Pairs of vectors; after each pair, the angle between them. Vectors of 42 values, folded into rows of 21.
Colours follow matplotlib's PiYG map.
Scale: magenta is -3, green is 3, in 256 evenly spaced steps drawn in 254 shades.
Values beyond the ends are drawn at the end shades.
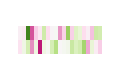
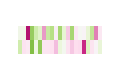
nearly opposite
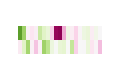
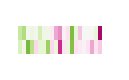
partly aligned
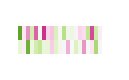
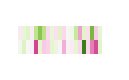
partly opposed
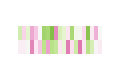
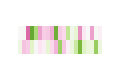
partly opposed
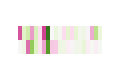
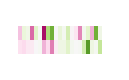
partly aligned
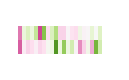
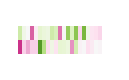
orthogonal
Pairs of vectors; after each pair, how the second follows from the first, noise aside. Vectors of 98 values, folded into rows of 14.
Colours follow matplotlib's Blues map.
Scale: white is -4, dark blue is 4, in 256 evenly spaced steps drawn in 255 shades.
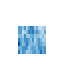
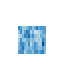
wrapped around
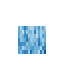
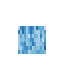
wrapped around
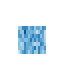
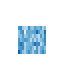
negated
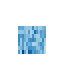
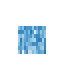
negated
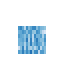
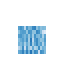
copied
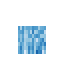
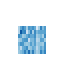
wrapped around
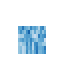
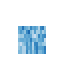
copied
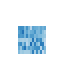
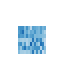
copied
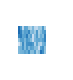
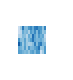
negated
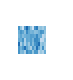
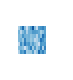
negated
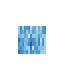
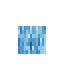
copied
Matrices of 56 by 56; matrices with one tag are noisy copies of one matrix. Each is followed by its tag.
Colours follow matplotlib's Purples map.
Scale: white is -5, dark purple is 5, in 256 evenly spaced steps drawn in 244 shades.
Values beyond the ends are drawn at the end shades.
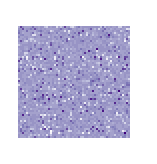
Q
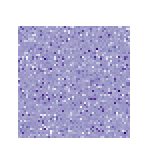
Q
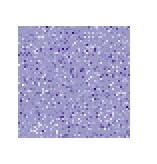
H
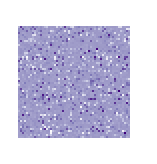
Q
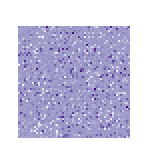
H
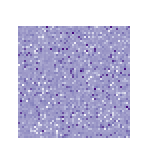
H
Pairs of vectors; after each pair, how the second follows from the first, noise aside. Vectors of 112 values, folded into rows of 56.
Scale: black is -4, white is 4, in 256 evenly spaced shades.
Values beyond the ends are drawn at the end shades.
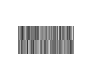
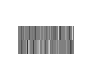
partly zeroed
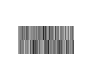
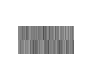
shrunk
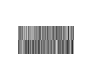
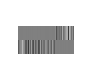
partly zeroed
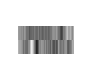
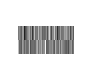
shuffled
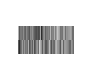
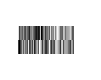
scaled up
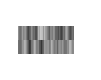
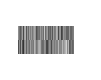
shuffled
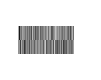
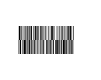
scaled up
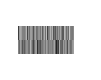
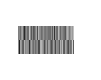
shuffled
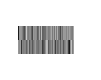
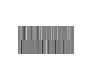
partly zeroed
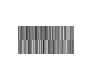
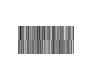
shuffled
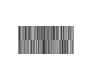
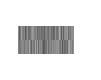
shrunk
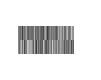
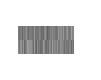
shrunk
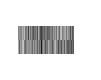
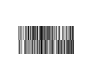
scaled up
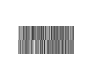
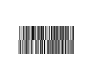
scaled up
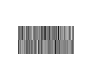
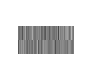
shrunk
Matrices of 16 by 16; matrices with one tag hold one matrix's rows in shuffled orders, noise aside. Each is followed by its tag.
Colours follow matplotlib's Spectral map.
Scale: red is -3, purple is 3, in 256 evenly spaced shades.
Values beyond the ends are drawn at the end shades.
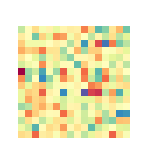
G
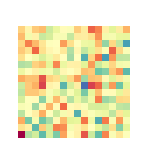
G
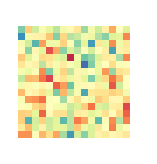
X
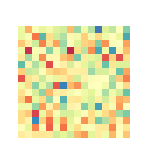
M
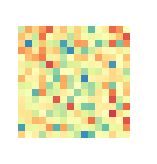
X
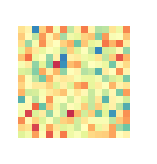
M
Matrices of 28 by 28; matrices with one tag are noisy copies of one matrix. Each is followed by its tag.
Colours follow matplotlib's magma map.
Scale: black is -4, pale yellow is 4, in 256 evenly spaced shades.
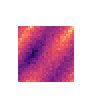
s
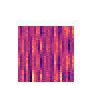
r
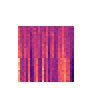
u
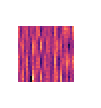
r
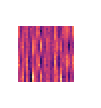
r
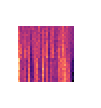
u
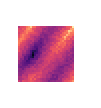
s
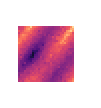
s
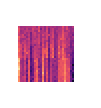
u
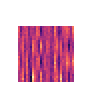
r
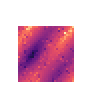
s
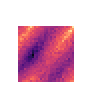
s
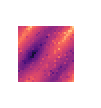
s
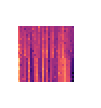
u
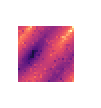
s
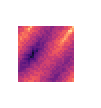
s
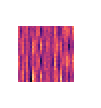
r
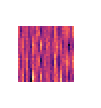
r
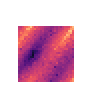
s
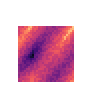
s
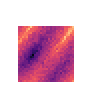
s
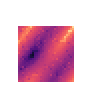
s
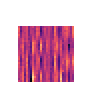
r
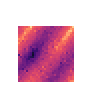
s
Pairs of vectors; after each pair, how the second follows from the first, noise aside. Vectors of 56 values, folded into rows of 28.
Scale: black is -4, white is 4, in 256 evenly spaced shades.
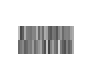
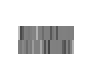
partly zeroed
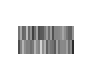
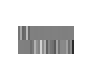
partly zeroed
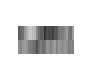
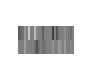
partly zeroed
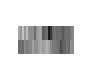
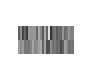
sign-scrambled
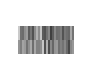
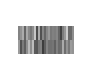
wrapped around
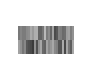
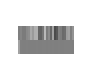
partly zeroed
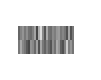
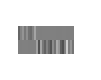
partly zeroed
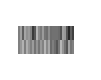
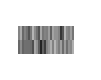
wrapped around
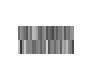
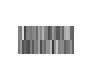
wrapped around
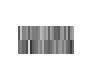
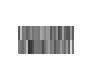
sign-scrambled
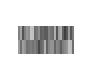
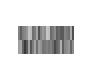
wrapped around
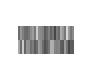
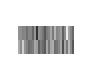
sign-scrambled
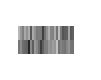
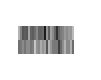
wrapped around
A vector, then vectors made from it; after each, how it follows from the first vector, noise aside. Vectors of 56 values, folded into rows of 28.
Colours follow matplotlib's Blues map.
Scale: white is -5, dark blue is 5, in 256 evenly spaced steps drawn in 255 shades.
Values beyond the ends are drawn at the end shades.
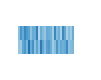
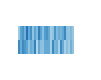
wrapped around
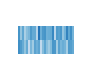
negated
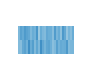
shrunk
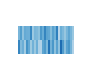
wrapped around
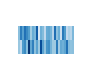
scaled up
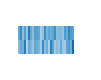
wrapped around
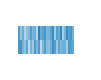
negated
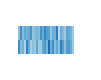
wrapped around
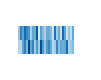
scaled up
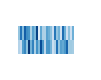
scaled up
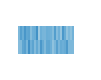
shrunk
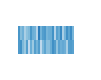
negated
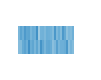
shrunk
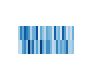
scaled up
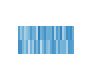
negated
